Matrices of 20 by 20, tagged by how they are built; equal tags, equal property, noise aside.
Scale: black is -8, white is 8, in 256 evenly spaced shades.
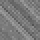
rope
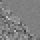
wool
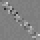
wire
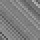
rope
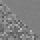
wool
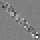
wire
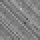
rope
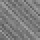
rope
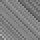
rope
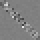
wire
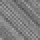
rope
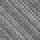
rope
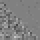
wool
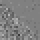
wool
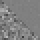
wool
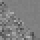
wool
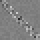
wire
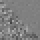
wool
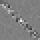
wire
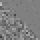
wool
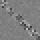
wire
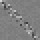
wire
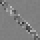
wire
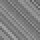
rope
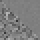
wool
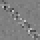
wire
